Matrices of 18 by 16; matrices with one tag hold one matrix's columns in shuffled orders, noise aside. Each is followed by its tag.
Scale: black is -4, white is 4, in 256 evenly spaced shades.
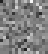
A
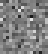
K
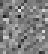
K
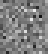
K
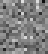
A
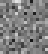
A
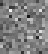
K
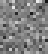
A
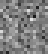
K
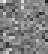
A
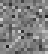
K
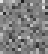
A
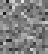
A
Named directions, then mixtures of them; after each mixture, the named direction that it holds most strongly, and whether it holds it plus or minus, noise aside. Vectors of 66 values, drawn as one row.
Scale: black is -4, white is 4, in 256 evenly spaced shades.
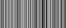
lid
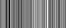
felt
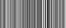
lid, minus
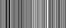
felt, plus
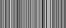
lid, plus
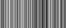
lid, plus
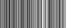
lid, minus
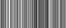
felt, minus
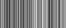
lid, minus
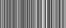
lid, minus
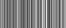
lid, minus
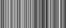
lid, plus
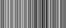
lid, plus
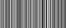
lid, plus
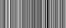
felt, minus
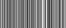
lid, minus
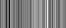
felt, plus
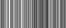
felt, minus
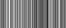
felt, minus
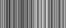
lid, minus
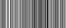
felt, minus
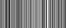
felt, plus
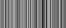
lid, plus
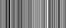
felt, plus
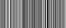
felt, minus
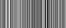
felt, minus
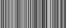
lid, plus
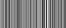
lid, plus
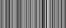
lid, plus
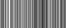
lid, plus
